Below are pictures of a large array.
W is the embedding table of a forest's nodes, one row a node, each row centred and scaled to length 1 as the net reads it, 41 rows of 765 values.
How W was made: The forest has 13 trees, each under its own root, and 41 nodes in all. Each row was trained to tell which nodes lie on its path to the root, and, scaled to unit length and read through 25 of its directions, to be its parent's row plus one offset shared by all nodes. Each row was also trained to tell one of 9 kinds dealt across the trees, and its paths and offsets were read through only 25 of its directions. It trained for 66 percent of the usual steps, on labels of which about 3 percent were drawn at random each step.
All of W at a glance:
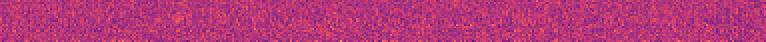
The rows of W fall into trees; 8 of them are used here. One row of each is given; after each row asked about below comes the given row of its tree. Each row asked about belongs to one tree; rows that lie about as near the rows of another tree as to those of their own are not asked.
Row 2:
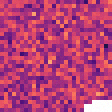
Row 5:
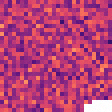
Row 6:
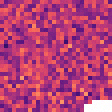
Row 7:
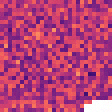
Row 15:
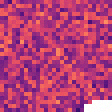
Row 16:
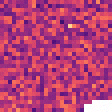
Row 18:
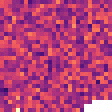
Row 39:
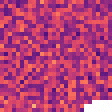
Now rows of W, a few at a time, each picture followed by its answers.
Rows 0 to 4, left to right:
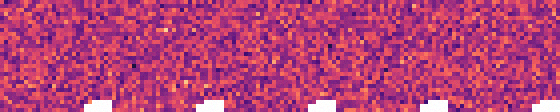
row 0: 6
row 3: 16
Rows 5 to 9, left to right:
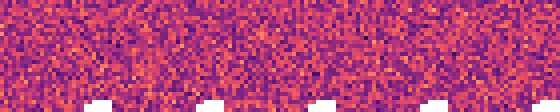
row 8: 6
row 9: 18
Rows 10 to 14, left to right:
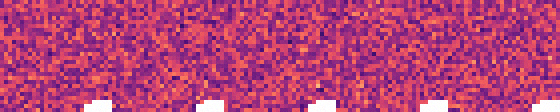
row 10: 5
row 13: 5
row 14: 16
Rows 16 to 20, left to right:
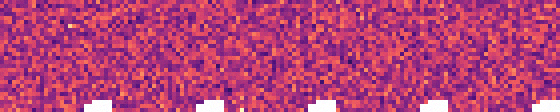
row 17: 15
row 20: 18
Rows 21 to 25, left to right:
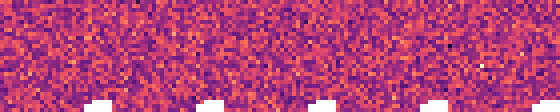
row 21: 18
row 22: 2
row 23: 15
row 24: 15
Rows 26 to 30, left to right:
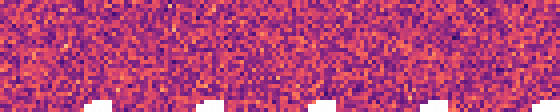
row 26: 6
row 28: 7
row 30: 2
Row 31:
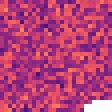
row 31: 2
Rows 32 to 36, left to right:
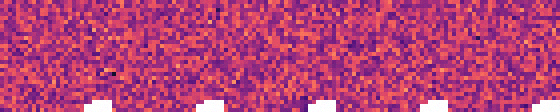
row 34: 2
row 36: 6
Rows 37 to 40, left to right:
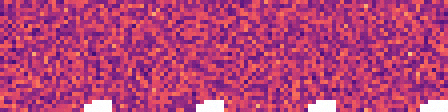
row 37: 16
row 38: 15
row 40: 39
